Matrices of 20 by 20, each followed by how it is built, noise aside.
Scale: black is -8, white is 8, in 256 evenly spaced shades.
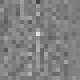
uneven columns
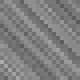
Toeplitz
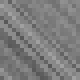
Toeplitz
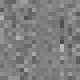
uneven columns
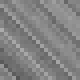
Toeplitz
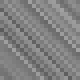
Toeplitz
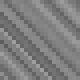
Toeplitz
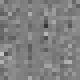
uneven columns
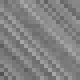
Toeplitz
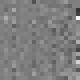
uneven columns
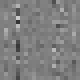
uneven columns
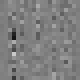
uneven columns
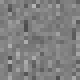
uneven columns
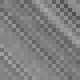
Toeplitz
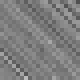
Toeplitz
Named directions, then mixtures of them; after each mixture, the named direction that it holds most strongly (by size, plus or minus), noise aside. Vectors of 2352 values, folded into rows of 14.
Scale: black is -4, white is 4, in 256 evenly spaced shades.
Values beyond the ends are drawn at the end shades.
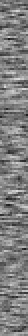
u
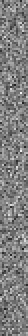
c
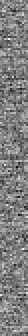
c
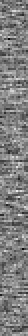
u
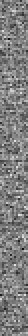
c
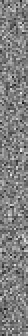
c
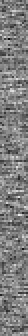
u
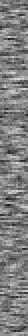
u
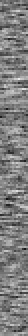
u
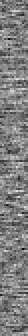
u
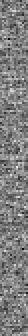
c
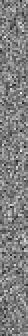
c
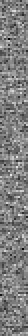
c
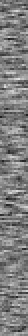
u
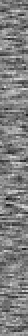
u
